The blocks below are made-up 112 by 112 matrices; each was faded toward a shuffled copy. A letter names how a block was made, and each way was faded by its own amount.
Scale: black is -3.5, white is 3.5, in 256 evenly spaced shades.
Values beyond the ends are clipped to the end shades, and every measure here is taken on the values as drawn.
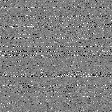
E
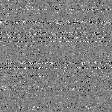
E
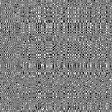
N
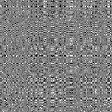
N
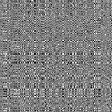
N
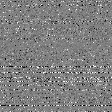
E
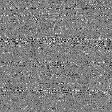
E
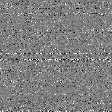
E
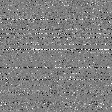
E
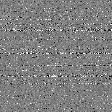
E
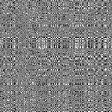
N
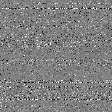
E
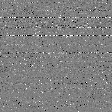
E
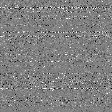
E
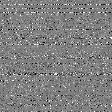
E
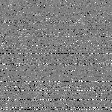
E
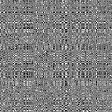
N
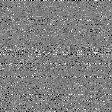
E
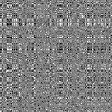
N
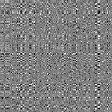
N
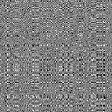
N
